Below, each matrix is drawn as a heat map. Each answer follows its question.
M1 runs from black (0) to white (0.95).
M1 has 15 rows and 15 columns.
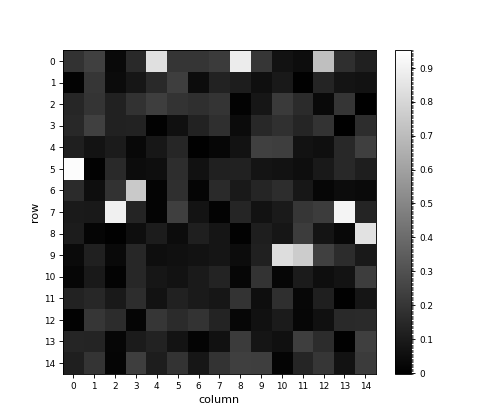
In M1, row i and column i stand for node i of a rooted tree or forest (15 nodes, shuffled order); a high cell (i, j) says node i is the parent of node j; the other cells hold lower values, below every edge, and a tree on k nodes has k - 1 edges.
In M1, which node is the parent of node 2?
7
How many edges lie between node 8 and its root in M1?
2
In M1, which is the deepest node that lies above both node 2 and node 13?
7
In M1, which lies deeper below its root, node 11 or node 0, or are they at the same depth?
the same depth
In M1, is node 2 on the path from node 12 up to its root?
no
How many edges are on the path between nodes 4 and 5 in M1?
2
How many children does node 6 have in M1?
1
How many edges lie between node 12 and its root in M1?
2
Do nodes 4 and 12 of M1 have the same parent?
yes
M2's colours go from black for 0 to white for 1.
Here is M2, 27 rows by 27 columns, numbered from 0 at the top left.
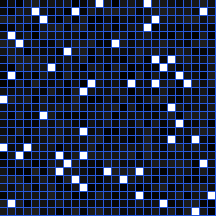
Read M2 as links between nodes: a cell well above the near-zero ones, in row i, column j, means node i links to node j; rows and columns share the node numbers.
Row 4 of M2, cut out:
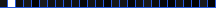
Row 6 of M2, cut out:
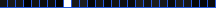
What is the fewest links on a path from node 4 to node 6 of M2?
5
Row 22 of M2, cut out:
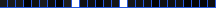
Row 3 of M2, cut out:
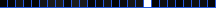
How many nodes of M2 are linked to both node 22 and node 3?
0
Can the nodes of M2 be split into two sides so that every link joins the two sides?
yes
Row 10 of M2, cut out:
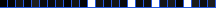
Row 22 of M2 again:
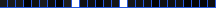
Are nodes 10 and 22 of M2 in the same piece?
no
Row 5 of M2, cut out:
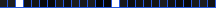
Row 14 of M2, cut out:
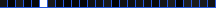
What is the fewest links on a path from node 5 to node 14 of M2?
1
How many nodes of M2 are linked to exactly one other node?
11
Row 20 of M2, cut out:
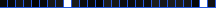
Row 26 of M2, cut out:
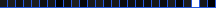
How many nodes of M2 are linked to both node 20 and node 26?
0
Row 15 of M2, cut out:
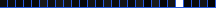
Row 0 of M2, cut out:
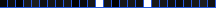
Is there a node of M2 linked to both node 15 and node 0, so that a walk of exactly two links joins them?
no
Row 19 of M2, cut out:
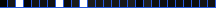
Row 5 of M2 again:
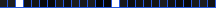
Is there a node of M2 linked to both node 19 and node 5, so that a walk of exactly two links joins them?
yes
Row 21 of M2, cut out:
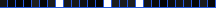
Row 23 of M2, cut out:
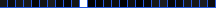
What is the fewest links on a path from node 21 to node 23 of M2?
4
